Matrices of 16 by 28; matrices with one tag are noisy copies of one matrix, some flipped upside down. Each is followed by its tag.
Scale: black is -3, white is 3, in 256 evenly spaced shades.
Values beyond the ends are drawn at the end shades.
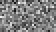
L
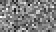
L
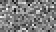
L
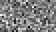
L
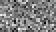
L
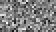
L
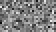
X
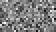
X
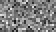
L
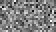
X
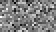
L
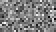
X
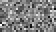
X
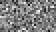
L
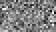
X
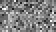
X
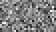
X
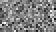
X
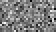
X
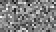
L
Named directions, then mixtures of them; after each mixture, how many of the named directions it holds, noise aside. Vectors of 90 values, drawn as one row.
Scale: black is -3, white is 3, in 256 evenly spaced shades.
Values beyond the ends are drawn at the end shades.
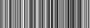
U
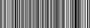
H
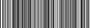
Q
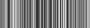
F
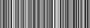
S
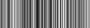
one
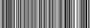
one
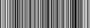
three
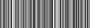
one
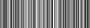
two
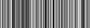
three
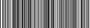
one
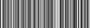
two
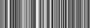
two
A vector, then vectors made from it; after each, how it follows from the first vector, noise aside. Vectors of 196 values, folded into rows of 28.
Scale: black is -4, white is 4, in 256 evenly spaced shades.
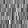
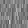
shrunk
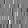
partly zeroed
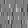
partly zeroed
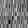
sign-scrambled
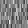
copied
